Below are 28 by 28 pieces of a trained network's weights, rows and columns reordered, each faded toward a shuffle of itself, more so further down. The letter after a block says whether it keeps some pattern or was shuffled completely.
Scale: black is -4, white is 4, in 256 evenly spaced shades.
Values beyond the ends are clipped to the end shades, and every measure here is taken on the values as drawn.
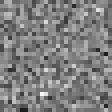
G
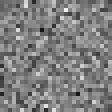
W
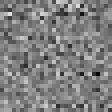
G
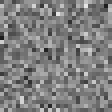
G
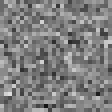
G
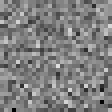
W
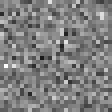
W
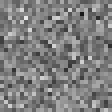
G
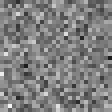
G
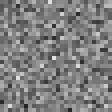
W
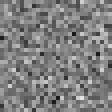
W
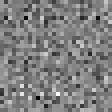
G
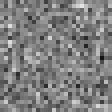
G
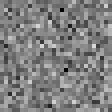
W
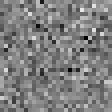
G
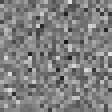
G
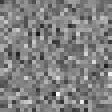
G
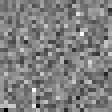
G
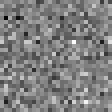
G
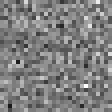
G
